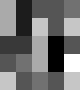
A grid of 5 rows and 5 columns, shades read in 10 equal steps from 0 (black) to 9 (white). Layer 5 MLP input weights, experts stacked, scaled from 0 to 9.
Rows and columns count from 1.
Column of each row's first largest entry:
1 3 3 5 1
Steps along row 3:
same up down up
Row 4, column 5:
9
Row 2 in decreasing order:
7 7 6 3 1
